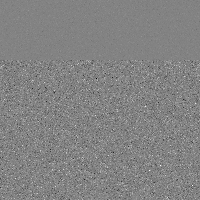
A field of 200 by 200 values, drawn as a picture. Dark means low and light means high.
The top part is calmer, up to a seam about 30% of the way down. There are no regular stripes. A few values lie far out on both sides of the bulk. No row or column stands out. The grain is fine, like static. There is no overall slope. Neither half mirrors the other.
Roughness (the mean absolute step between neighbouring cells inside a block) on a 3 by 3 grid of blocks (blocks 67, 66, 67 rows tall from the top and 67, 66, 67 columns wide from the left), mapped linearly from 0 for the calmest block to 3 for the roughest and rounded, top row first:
0 0 0
3 3 3
3 3 3
